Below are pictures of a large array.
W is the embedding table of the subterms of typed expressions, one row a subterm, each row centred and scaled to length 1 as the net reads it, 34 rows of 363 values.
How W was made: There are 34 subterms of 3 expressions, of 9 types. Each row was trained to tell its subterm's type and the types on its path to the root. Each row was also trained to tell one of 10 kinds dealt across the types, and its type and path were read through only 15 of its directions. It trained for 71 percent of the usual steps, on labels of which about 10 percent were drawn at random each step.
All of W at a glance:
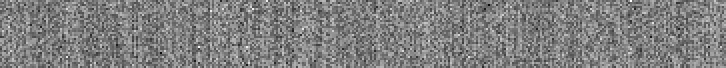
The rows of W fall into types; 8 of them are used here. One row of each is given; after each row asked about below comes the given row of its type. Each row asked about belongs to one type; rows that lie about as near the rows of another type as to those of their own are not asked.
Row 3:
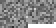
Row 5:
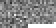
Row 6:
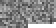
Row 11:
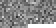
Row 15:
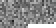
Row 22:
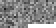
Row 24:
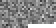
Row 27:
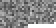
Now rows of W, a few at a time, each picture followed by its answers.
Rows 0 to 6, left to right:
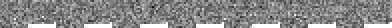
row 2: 11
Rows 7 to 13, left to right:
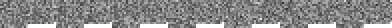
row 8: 24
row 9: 15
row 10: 24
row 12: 27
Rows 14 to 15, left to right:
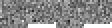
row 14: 15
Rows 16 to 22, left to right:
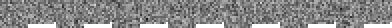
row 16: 11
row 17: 24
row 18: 22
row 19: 15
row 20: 27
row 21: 27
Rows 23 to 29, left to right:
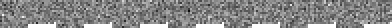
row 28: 22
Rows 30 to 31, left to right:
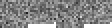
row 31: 5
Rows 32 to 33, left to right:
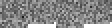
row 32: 15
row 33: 11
